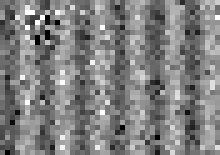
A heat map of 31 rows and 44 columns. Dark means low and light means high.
Stripes: upright, repeating 6 times. Slope: none. Average level on the scale: 50%. Odd rows or columns: none. Roughest part: top left. Odd patch: rougher, in the top left.
